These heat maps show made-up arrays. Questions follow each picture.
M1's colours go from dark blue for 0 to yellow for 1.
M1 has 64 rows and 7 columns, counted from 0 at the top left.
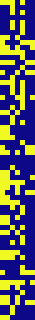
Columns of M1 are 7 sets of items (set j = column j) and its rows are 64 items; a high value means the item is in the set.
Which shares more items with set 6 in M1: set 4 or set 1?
set 1
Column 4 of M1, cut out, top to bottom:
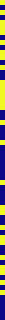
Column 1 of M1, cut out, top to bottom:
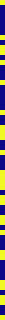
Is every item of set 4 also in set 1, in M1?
no
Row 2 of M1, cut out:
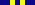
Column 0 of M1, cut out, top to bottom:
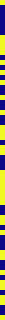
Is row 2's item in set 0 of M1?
no
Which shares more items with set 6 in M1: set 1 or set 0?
set 0
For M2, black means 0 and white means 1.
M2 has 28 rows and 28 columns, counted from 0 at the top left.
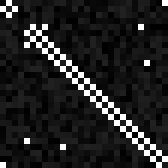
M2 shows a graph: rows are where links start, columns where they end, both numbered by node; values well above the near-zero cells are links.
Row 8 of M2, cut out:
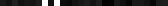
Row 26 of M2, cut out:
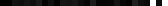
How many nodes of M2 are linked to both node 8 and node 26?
0
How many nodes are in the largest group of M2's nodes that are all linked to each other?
2
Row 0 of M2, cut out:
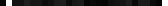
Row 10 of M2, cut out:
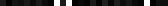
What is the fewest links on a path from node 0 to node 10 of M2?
5
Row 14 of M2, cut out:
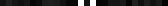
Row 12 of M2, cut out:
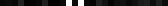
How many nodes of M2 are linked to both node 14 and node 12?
1
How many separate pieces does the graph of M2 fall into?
2
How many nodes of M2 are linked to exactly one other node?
1
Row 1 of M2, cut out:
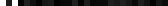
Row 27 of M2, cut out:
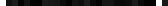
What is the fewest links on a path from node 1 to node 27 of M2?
2
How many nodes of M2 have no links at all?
1
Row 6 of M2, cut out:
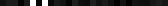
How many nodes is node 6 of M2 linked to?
2
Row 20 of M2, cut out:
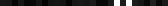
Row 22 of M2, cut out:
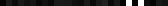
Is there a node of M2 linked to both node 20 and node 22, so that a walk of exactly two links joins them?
yes
